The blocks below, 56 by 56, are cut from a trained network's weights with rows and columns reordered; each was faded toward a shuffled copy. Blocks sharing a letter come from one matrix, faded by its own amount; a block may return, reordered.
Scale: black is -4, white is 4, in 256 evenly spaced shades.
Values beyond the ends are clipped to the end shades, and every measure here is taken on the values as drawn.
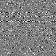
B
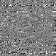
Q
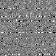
Q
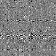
Q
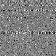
B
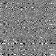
Q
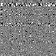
Q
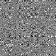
B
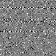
B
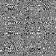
B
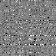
Q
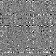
Q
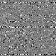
B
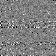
Q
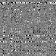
Q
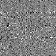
B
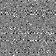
B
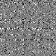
B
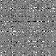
Q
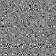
Q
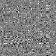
B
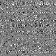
B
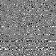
B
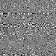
B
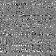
B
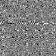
B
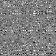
B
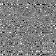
B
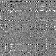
Q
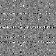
Q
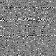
B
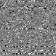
B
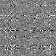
Q
